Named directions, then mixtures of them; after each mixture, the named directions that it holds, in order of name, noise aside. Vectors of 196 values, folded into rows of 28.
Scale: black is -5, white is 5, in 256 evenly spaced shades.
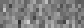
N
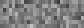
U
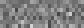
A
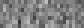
N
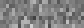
A, N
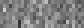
N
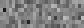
N, U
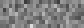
A, U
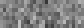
N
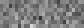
A, N, U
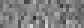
A, N, U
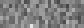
A, N, U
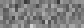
A, U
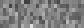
A, N, U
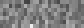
A, N, U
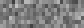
U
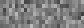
U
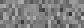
A, U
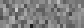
A, U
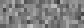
U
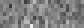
A, N, U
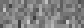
N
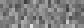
A, N, U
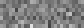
A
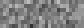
A, N, U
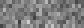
N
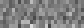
A, N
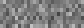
A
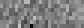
A, N, U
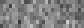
N, U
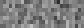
N, U
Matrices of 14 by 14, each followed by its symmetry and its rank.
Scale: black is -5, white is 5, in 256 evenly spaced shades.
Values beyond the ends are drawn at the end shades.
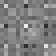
symmetric, rank three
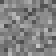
neither, full rank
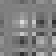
symmetric, rank one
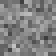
neither, full rank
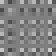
symmetric, rank one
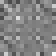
symmetric, rank three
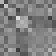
symmetric, rank three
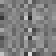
neither, rank two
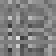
neither, rank two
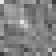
symmetric, rank three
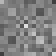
symmetric, rank three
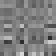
neither, rank two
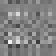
neither, rank two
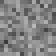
neither, full rank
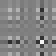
symmetric, rank one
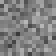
neither, full rank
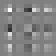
symmetric, rank one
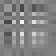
symmetric, rank one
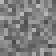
neither, full rank
